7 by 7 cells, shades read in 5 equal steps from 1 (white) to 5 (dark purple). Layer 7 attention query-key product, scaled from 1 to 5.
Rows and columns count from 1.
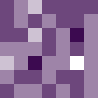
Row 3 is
4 4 2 4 3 5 3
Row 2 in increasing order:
3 3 3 4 4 4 4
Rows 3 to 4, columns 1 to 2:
4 4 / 3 3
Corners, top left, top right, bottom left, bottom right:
4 4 4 3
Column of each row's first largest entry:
1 1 6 4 3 2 1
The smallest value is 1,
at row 5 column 6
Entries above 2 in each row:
6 7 6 7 5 7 7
